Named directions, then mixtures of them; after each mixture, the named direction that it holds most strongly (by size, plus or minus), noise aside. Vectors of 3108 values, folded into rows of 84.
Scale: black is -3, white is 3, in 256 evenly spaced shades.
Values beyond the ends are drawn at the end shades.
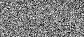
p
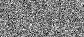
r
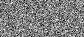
r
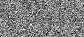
r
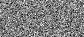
p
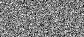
p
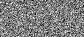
p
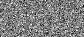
r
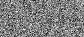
r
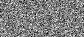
r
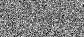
r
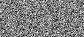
r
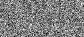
r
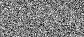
p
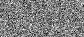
r
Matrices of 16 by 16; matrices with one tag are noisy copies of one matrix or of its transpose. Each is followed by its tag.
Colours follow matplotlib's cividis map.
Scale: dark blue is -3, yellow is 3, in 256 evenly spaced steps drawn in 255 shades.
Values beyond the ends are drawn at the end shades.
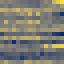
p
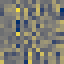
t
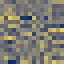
t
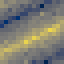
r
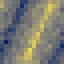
r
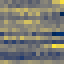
p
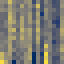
p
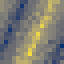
r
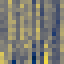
p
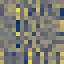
t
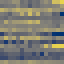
p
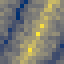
r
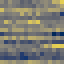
p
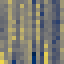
p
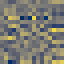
t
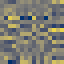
t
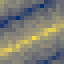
r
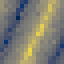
r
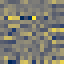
t
